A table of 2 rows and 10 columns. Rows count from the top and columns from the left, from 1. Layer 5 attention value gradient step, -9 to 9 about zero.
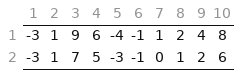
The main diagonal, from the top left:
-3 1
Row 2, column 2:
1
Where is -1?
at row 1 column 6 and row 2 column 6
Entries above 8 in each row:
1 0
